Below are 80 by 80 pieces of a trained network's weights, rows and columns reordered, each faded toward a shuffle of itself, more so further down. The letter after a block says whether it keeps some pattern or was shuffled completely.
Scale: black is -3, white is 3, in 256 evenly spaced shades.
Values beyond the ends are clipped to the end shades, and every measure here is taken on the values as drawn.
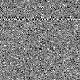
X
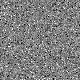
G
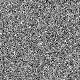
G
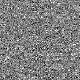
X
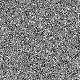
G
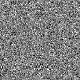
X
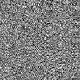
X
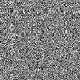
X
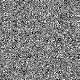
X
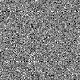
X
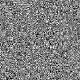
X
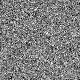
G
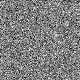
G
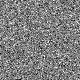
G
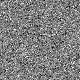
G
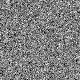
G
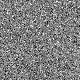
G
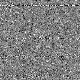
X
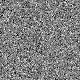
G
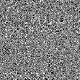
X
